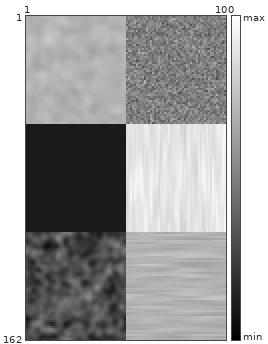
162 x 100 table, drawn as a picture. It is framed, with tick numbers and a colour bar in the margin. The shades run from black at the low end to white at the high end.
The table splits into 3 rows of 2 panels. Panel 1,1: high, blotchy, faint in contrast. Panel 1,2: middling, fine-grained. Panel 2,1: very low, flat. Panel 2,2: very high, streaked downward, faint in contrast. Panel 3,1: low, blotchy. Panel 3,2: high, streaked across, faint in contrast.
